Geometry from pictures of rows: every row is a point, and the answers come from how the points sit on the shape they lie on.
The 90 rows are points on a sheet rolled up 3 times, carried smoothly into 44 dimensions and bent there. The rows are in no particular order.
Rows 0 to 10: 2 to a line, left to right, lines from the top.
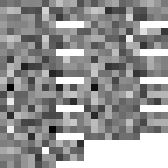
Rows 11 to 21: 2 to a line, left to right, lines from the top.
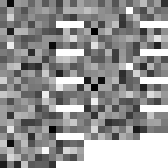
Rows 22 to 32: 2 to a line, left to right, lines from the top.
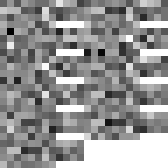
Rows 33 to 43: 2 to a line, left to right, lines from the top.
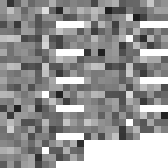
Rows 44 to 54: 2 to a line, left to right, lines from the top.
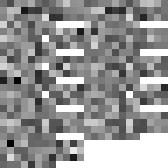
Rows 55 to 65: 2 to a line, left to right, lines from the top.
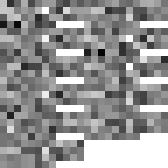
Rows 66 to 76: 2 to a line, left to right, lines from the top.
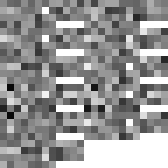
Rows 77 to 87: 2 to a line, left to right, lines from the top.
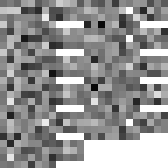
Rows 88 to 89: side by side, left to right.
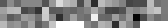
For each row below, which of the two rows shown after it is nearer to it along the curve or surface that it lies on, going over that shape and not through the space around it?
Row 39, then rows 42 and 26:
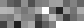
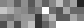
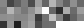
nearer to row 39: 26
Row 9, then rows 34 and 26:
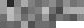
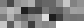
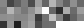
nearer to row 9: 26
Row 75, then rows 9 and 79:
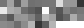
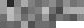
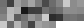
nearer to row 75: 79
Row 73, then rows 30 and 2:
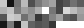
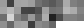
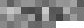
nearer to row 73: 30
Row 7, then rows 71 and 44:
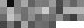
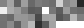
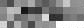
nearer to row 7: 71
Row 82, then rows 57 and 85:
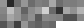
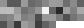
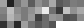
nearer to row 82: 57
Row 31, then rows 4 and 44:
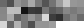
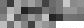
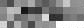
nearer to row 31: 44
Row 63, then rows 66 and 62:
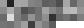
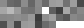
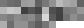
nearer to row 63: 62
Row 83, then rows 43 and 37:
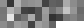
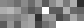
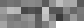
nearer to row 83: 37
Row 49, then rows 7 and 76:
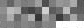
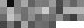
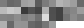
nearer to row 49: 76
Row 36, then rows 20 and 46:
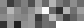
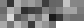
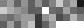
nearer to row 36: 46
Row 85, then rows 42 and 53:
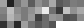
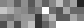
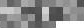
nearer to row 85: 42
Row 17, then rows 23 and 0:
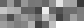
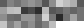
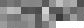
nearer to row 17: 23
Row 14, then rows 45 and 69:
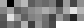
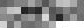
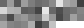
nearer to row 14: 45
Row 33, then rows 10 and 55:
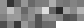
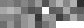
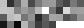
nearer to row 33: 10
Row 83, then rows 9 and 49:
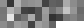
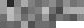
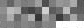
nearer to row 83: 9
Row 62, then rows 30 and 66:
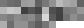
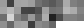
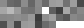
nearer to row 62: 30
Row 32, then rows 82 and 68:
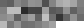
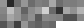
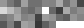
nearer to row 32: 68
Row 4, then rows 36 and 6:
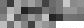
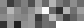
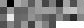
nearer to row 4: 6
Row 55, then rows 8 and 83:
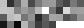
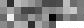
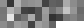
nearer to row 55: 8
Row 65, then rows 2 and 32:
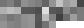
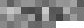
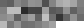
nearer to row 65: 32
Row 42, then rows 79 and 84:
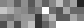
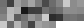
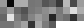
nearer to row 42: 79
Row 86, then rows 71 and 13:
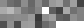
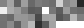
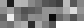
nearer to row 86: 71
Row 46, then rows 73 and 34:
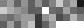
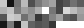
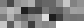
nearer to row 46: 34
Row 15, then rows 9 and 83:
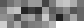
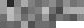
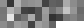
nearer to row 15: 83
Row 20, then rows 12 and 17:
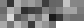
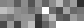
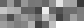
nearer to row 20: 17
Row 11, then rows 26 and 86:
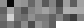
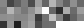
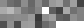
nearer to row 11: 26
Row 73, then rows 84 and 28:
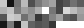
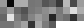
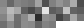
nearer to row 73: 84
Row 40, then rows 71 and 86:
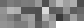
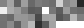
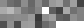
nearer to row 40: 86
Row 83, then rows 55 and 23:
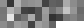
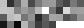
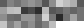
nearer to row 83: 23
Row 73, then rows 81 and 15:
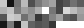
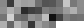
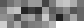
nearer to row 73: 81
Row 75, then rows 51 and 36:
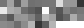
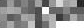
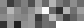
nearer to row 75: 51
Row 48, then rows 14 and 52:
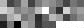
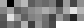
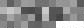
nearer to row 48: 14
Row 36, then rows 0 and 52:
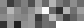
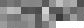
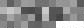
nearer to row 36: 0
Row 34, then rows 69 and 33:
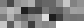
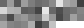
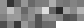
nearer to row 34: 69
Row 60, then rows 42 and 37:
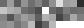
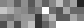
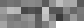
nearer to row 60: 42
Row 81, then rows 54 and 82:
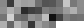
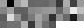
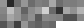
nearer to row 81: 54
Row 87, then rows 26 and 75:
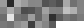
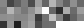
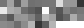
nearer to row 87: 26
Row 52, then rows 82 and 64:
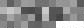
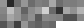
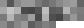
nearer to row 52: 64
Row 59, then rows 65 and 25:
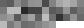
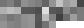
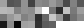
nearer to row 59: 65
